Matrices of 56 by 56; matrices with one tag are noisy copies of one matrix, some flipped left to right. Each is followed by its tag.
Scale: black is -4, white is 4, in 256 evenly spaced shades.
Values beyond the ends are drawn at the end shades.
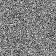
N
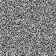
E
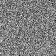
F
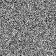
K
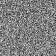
F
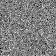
K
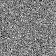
N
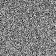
F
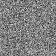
N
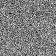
F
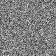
K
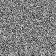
E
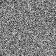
K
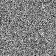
K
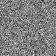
K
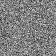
N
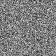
N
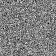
N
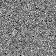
K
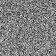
F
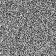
F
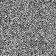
K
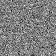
E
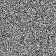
N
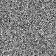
K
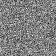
N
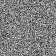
N
